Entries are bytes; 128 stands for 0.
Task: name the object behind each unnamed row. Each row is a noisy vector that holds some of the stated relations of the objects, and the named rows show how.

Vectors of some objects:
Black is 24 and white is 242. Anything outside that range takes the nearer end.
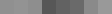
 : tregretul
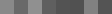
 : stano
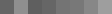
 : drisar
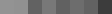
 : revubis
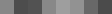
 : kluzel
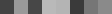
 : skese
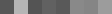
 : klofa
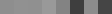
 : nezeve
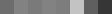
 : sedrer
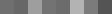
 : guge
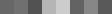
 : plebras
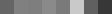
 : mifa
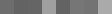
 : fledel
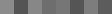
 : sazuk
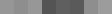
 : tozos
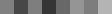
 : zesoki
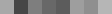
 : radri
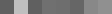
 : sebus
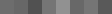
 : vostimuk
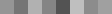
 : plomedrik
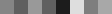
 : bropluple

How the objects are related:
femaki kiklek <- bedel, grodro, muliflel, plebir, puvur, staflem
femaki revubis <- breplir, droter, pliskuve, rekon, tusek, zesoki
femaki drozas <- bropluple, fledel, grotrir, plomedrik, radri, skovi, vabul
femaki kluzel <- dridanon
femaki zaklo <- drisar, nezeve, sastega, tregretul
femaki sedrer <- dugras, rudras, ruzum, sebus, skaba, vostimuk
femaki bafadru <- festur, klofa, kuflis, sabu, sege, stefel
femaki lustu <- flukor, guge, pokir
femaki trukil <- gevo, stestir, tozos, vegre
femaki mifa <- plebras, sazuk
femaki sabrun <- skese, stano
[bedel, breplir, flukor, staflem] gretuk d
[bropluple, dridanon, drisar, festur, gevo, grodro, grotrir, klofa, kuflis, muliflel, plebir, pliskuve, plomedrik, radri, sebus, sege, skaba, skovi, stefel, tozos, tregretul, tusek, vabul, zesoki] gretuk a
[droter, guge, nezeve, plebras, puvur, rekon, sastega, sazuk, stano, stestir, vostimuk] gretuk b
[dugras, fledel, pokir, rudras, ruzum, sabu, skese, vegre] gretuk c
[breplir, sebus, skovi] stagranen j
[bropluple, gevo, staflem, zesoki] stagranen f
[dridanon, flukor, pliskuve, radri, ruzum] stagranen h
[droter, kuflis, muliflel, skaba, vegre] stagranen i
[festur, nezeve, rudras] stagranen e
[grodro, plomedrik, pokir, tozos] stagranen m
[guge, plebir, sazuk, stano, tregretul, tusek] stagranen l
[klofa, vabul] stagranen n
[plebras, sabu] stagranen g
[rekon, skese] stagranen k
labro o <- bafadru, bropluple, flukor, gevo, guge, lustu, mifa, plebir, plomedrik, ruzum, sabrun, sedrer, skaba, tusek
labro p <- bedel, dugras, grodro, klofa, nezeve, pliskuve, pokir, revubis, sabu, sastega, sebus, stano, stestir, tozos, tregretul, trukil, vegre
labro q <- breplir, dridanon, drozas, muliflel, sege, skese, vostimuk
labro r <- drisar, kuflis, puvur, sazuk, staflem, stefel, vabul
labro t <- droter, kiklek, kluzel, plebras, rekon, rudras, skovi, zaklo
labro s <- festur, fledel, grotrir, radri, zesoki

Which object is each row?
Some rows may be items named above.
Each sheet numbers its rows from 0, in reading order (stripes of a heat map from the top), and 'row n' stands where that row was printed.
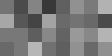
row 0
zesoki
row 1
drozas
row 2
grotrir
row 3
ruzum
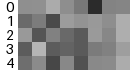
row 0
vegre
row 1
skovi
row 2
radri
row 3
klofa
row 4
vabul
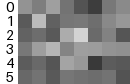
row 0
pokir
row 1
sebus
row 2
plebras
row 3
skaba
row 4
breplir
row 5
puvur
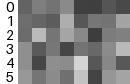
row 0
bedel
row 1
fledel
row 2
sabu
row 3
dridanon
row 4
droter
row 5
muliflel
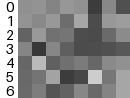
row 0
nezeve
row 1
kuflis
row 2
dugras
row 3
staflem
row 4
sebus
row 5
gevo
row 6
sege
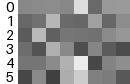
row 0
festur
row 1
ruzum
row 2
sebus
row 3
flukor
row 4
rudras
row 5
rekon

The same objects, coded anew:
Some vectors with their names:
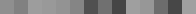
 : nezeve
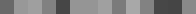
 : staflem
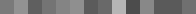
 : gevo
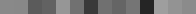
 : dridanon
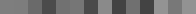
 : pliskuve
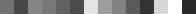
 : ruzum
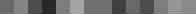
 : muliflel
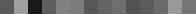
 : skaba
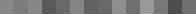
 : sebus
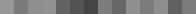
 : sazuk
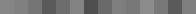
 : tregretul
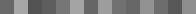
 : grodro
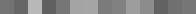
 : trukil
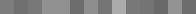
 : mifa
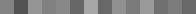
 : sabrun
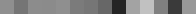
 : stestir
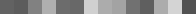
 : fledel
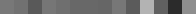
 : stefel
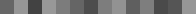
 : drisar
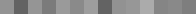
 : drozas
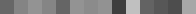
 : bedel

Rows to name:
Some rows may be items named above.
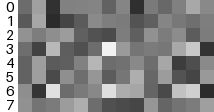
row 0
droter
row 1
kuflis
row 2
sazuk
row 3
sabu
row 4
klofa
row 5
vabul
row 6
skese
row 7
vostimuk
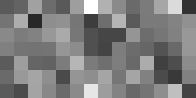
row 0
pokir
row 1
plomedrik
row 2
vostimuk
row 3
sege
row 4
klofa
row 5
staflem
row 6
dugras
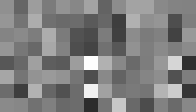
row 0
drozas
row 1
stano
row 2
puvur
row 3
plebras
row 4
pokir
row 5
rekon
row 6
sabu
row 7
skovi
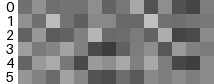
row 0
zesoki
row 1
breplir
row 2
klofa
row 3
guge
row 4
staflem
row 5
plebras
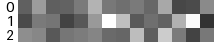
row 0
klofa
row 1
vegre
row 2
bropluple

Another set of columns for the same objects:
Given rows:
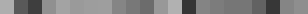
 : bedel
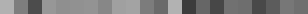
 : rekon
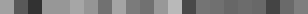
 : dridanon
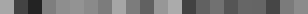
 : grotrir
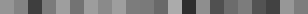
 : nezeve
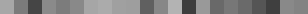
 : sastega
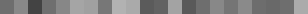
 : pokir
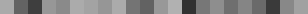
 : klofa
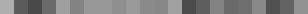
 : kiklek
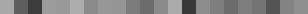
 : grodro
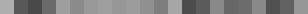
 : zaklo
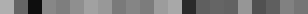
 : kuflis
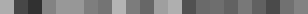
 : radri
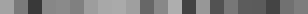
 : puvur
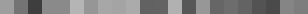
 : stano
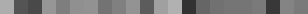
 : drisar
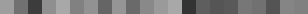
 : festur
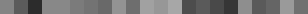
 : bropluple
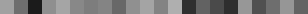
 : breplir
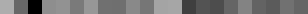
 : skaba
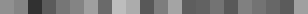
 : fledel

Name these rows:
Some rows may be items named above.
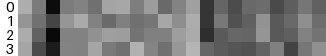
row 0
droter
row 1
staflem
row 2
kuflis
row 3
plomedrik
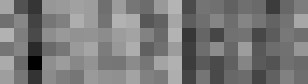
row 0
dridanon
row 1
pokir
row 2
rekon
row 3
sabu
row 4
skaba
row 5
plebras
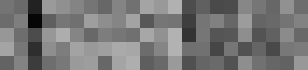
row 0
gevo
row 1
vegre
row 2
staflem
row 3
guge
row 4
skese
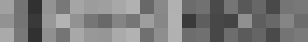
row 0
guge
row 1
zesoki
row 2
guge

